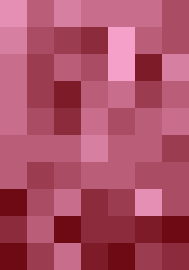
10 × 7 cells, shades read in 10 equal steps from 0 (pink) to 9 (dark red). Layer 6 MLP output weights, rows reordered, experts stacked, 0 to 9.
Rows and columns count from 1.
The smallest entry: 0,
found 2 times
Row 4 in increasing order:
3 3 4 4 6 6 8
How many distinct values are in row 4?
4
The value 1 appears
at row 1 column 1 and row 8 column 6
